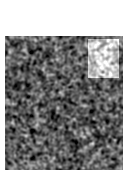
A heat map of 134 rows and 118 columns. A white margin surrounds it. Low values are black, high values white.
Grain: blotchy. Odd patch: higher, in the top right. Ninth with the highest average: top right. Stripes: none.
